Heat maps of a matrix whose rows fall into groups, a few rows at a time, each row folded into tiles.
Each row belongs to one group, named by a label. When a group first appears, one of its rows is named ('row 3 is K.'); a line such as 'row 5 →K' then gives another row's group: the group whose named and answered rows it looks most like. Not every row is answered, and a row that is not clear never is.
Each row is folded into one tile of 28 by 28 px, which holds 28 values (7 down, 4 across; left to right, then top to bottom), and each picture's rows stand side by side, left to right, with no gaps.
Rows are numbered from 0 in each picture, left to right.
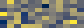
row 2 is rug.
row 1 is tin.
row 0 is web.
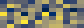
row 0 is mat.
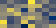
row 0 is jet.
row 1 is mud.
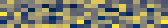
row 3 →rug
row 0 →web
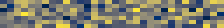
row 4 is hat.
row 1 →rug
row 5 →rug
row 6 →rug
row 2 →jet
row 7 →web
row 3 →tin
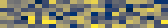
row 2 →tin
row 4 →tin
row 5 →jet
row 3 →jet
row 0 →mud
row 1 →mat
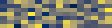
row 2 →rug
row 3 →hat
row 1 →tin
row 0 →tin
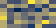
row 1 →rug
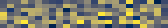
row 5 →jet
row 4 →rug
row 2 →mat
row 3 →rug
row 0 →mat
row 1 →jet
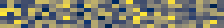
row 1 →web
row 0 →jet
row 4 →hat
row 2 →mud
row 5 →mat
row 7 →rug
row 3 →rug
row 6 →mud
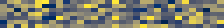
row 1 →mud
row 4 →mud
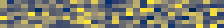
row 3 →jet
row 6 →rug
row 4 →mat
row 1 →mat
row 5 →web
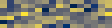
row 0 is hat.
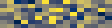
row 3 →mud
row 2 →web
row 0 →jet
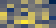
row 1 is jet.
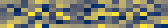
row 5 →tin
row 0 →tin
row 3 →hat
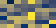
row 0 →tin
